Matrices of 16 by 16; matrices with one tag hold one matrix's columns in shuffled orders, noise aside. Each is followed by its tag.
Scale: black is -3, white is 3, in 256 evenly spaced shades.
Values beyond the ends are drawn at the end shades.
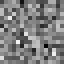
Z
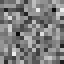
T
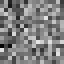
Z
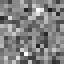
T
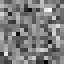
T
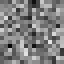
Z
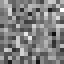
T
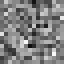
Z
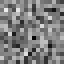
T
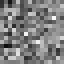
Z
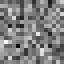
Z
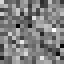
Z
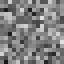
T
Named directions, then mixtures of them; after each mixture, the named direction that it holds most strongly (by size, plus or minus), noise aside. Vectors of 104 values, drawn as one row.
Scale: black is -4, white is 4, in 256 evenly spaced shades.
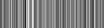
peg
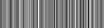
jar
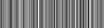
jar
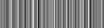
jar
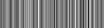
jar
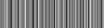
jar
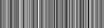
jar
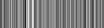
peg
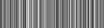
peg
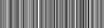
jar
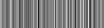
jar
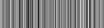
jar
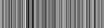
peg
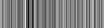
peg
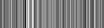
peg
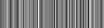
jar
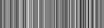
jar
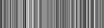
peg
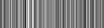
peg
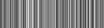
peg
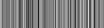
jar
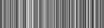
peg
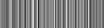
jar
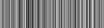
peg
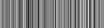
jar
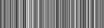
peg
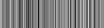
jar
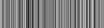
peg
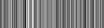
peg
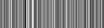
peg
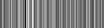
peg
